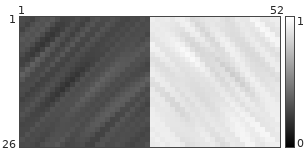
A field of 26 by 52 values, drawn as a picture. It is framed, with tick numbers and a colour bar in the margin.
It is made of 1 by 2 panels. Panel 1,1: low, slanting up to the right, faint in contrast. Panel 1,2: very high, slanting down to the right, faint in contrast.
